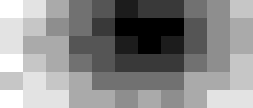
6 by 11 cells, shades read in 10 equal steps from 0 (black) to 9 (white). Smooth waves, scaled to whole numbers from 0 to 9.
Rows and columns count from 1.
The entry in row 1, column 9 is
4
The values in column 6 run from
0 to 5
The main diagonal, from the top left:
9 7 6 4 4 5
